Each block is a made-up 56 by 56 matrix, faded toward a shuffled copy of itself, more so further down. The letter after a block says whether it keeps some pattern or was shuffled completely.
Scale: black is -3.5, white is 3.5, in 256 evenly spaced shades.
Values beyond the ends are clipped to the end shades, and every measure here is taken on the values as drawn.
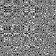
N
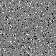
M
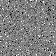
M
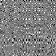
N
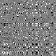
N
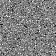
M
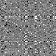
N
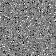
M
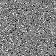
M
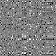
N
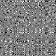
N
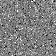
M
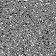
M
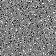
M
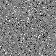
M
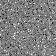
M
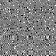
N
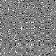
N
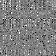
N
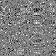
N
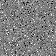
M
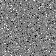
M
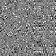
N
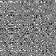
N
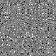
N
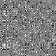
N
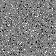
M
